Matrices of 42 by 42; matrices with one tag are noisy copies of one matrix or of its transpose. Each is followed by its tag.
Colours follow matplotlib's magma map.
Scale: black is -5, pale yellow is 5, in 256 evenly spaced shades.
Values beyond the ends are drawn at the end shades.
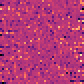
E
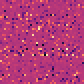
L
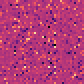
L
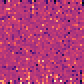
E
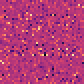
L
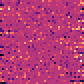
E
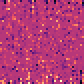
E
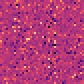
L
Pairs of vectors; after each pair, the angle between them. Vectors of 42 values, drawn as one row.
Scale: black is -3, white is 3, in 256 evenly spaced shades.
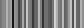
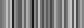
nearly parallel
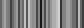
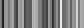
partly opposed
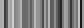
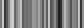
nearly parallel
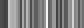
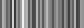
orthogonal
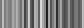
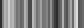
orthogonal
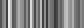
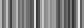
partly opposed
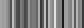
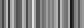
orthogonal
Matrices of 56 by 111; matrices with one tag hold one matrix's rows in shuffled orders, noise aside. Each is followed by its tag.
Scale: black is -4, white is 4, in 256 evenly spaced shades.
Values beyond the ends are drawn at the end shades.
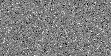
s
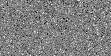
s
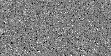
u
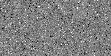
u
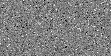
s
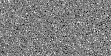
s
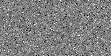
s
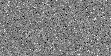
s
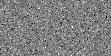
u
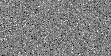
u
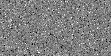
u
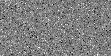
u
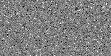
s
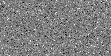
s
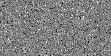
u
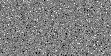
s
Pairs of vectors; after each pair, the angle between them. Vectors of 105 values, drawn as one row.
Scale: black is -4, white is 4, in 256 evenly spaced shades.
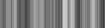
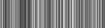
partly aligned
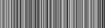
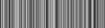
orthogonal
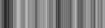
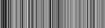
partly aligned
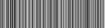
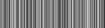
nearly opposite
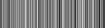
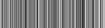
nearly opposite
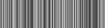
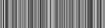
orthogonal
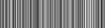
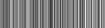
partly aligned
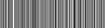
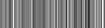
partly aligned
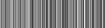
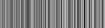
nearly opposite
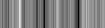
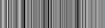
partly aligned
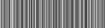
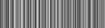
partly opposed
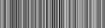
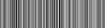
nearly parallel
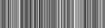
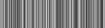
partly opposed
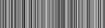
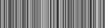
orthogonal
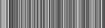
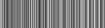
orthogonal
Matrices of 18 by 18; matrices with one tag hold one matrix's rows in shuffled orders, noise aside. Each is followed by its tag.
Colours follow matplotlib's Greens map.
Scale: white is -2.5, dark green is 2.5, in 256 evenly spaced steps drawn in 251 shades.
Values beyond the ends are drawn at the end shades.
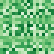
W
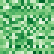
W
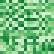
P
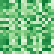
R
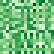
W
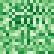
W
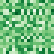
W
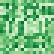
P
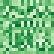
W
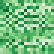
P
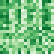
R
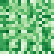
R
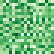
W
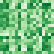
R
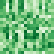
P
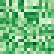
P
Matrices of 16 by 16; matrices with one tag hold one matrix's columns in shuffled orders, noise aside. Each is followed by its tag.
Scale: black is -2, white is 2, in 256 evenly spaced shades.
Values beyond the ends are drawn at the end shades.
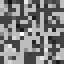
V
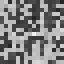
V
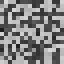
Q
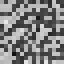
Q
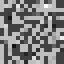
Q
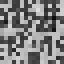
V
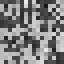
V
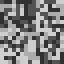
V
